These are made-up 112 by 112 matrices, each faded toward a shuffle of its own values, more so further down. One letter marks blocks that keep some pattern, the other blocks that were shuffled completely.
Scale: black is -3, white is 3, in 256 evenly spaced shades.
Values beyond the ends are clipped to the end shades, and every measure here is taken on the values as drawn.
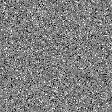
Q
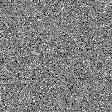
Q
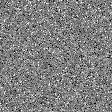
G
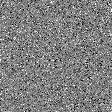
G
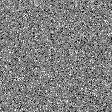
Q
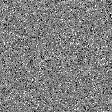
Q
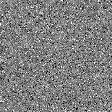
Q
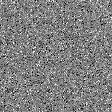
Q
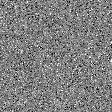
G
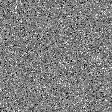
G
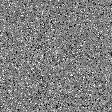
G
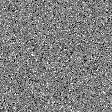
Q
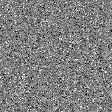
Q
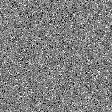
Q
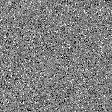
Q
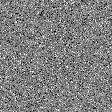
G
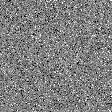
Q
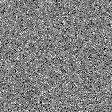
Q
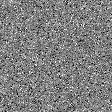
G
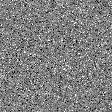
G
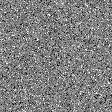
G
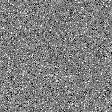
Q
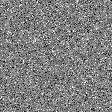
G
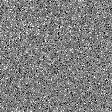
Q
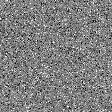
Q
